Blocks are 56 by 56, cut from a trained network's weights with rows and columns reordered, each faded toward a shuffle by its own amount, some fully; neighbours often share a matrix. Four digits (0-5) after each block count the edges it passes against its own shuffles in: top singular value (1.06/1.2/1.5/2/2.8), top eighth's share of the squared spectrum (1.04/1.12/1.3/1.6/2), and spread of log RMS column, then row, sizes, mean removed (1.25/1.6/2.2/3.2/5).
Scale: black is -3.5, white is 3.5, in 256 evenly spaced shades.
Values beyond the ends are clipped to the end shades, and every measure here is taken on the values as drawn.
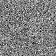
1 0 0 0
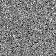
0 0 0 0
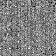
2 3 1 2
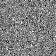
0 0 0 0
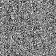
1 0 0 1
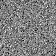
1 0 0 0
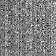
3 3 1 2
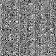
3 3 1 2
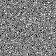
0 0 0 0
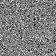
0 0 0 0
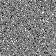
0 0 0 0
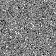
0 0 0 0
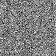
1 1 0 0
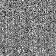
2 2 0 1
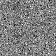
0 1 0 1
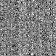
2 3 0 2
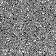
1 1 0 0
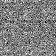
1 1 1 0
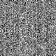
2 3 0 2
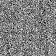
1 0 0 0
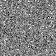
0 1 0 0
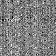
3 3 1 2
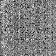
3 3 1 2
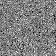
1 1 0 0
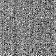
2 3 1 2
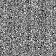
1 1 0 0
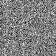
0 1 0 0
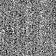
2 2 0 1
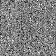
1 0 0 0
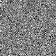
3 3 1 1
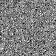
1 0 0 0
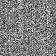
2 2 1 1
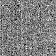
2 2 0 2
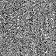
1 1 0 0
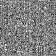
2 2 0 2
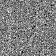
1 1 0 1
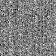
2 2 0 1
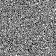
0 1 0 0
